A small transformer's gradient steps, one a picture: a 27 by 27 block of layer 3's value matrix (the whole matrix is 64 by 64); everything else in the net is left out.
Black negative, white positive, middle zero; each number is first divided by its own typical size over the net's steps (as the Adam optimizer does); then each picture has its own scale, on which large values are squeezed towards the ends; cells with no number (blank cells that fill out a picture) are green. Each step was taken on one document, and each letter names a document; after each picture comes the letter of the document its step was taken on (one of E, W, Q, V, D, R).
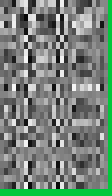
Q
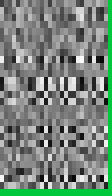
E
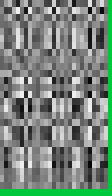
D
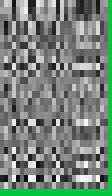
Q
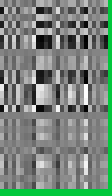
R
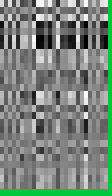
R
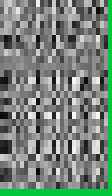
D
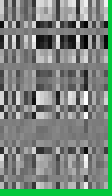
R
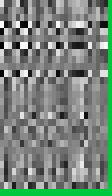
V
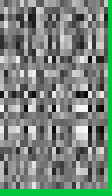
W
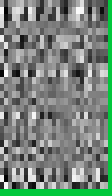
V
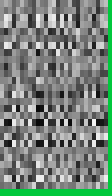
D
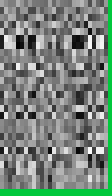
E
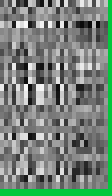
Q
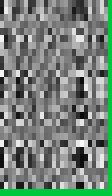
W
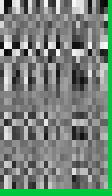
V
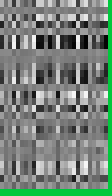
R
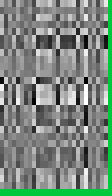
R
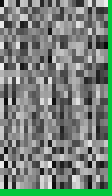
E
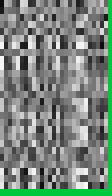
W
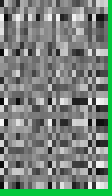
W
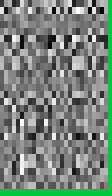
D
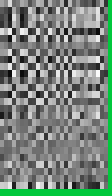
D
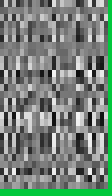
W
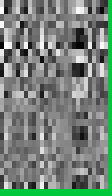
V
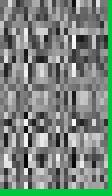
Q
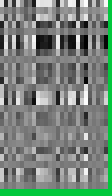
R
